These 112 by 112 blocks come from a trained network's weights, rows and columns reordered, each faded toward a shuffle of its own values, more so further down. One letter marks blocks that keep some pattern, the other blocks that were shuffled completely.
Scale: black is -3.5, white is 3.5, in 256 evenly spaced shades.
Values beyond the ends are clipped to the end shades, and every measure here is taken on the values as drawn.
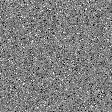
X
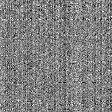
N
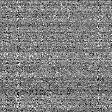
N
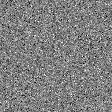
X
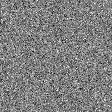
X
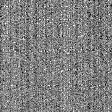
N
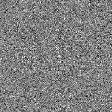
N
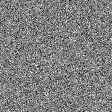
X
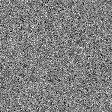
X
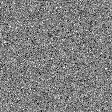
X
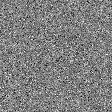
X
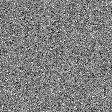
X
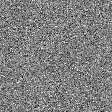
X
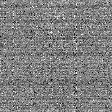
N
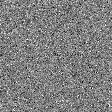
X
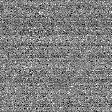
N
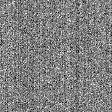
N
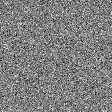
X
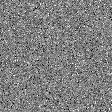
X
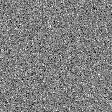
X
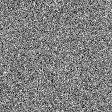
X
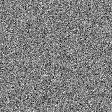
X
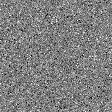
X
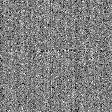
N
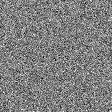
X
